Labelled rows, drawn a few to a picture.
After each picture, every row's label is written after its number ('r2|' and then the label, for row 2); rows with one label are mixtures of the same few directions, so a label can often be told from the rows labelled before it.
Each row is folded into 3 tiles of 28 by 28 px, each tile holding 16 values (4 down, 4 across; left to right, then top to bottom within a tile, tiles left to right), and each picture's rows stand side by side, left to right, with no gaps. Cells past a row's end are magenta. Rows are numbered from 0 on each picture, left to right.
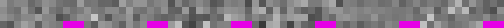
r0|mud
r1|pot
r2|mud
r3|mud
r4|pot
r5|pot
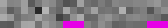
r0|mud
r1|mud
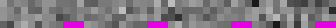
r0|mud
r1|mud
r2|pot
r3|pot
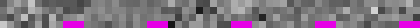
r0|pot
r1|pot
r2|pot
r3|pot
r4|mud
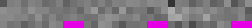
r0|pot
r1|mud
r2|pot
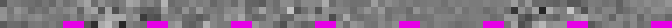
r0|pot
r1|mud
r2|mud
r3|mud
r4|pot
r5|mud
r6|mud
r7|pot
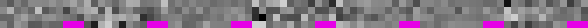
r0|mud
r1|mud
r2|mud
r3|pot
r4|pot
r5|mud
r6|pot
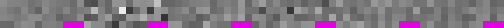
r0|mud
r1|mud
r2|mud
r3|mud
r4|pot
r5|mud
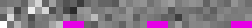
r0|pot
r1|pot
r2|pot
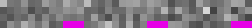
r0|pot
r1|pot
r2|mud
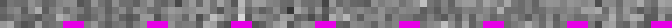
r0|mud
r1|mud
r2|mud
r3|mud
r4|pot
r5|pot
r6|pot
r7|mud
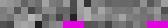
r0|mud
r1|pot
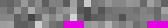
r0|mud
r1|pot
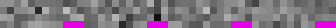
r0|mud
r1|mud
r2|mud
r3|pot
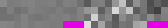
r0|pot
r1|pot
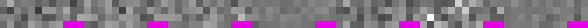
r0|mud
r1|mud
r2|mud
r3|pot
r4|mud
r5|pot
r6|mud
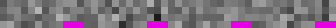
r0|mud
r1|mud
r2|mud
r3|mud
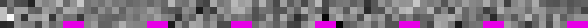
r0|pot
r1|mud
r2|pot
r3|mud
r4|pot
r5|mud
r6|pot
